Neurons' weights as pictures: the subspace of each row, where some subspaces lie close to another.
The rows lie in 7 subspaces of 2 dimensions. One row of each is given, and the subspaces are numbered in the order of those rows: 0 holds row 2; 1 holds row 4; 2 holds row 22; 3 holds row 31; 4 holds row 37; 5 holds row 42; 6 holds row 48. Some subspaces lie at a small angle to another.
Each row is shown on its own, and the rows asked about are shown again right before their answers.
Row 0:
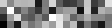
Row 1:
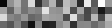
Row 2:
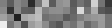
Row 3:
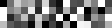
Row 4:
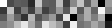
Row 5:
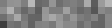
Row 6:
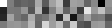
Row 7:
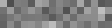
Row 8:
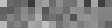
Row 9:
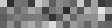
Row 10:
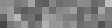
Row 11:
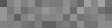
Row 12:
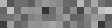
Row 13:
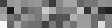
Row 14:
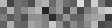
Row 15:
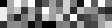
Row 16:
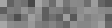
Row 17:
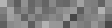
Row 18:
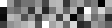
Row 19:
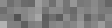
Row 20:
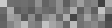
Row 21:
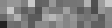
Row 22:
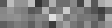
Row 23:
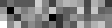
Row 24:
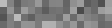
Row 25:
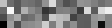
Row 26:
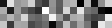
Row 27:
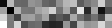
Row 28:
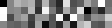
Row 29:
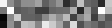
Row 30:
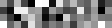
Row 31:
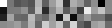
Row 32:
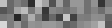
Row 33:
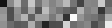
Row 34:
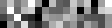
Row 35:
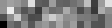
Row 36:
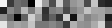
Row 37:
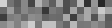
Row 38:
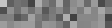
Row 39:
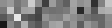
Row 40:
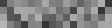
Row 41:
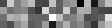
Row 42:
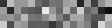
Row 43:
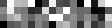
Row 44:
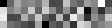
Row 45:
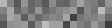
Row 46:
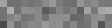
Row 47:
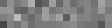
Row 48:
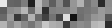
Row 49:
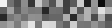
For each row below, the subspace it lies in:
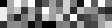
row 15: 0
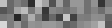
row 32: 6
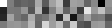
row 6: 3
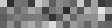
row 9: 2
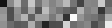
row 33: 6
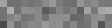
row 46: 5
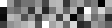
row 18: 3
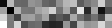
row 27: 2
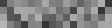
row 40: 1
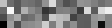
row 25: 5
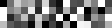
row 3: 3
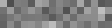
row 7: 2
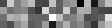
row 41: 5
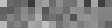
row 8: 0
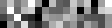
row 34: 0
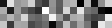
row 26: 5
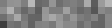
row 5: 4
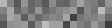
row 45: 6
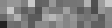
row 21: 4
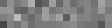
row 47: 6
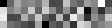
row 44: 3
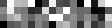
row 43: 2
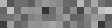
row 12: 5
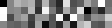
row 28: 3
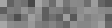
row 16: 1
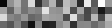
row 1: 4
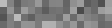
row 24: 0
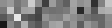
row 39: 0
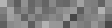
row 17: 6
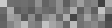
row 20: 1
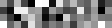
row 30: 6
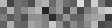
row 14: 5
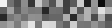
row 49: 4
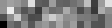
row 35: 4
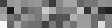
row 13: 5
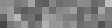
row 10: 1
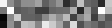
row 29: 4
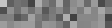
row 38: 1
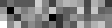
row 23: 2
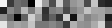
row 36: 1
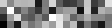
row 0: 2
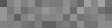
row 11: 0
